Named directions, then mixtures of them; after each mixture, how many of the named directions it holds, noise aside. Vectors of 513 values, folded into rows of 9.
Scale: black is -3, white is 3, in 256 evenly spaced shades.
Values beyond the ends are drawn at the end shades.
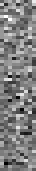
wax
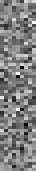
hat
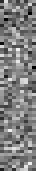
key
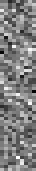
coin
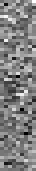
two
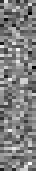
one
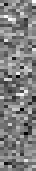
two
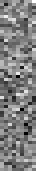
two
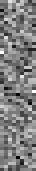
one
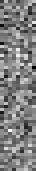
two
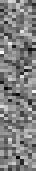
one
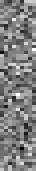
two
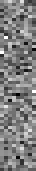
two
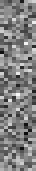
two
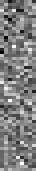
two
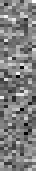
two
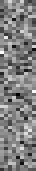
two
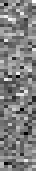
two
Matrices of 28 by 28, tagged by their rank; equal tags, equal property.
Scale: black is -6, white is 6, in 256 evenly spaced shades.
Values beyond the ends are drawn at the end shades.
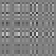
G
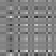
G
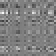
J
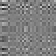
J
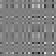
G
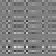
G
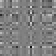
J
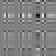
G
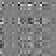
J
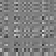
J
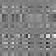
J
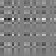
G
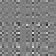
J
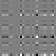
G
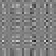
J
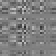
J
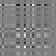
G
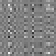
J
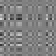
G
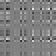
G
